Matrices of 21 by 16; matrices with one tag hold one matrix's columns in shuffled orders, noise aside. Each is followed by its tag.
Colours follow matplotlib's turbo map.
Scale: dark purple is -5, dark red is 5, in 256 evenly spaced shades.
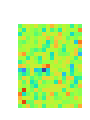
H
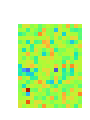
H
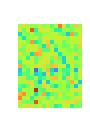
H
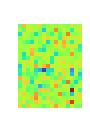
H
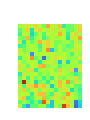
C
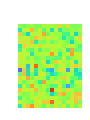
H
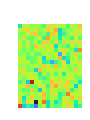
C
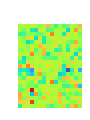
H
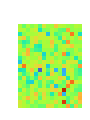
H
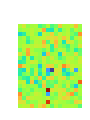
H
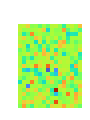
H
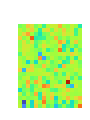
C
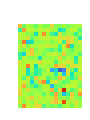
H
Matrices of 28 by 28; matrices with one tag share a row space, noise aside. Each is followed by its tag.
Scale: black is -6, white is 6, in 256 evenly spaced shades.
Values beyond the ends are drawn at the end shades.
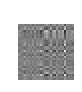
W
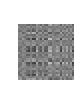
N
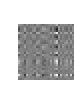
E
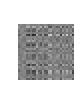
N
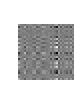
E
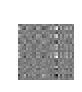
E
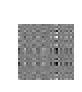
E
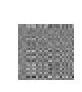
N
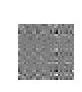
E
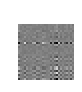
E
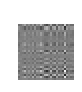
W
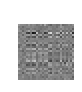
N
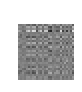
N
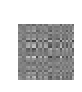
N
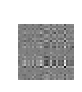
W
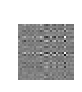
W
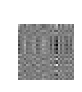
E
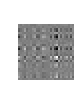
E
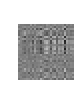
W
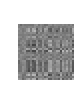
N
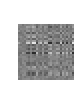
N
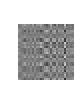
W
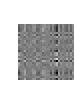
E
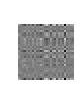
W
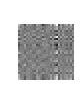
E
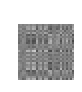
N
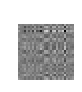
W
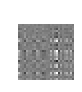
E
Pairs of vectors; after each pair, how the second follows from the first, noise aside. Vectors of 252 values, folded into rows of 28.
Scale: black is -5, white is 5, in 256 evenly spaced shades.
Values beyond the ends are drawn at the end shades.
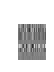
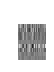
copied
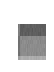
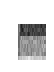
scaled up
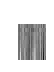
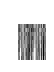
scaled up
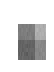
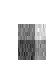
scaled up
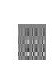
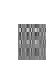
reversed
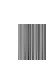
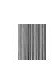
copied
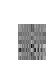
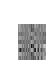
copied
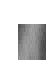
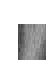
reversed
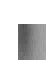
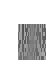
sign-scrambled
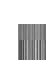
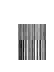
scaled up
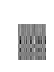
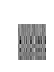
copied
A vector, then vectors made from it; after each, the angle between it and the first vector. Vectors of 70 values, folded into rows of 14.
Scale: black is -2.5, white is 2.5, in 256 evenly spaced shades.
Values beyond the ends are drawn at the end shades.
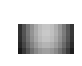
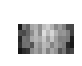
nearly parallel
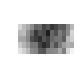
nearly opposite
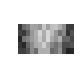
nearly parallel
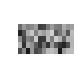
orthogonal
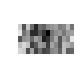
partly opposed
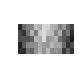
nearly parallel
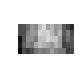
nearly parallel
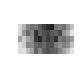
nearly opposite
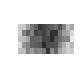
nearly opposite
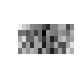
partly opposed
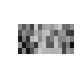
partly aligned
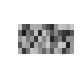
orthogonal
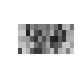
partly opposed
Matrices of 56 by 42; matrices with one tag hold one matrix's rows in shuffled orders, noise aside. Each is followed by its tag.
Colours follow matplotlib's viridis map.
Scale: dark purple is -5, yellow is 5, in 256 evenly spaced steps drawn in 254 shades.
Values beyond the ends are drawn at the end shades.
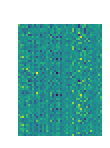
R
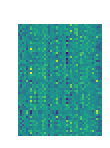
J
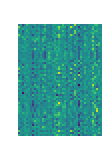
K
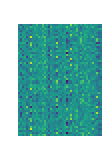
J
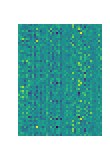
R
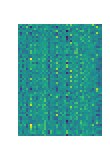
J
